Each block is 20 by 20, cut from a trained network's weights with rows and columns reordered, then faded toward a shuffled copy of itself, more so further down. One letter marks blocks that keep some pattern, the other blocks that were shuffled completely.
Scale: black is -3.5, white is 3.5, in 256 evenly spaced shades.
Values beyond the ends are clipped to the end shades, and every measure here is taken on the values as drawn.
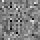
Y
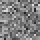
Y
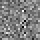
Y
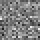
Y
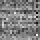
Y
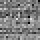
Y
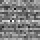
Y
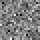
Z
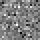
Z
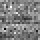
Y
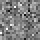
Z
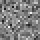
Z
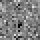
Y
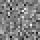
Y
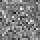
Z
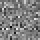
Y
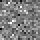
Z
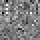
Y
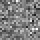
Z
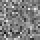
Y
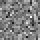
Z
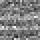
Y
